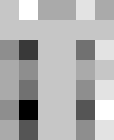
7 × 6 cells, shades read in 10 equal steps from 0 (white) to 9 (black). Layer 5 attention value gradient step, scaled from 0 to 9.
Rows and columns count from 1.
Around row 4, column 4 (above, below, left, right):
2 2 2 3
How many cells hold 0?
2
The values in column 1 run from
2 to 4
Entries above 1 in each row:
4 6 5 6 5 5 5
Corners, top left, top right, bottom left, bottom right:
2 3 3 1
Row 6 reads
4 9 2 2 6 0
